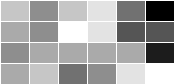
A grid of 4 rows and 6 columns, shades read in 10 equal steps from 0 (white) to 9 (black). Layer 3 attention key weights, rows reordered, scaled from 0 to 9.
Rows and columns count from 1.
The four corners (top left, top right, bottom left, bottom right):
2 9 3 0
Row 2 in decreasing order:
6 6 4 3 1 0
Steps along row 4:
down up down down down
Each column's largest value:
4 4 5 4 6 9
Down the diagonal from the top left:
2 4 3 4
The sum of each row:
23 20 24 15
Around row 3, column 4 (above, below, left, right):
1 4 3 3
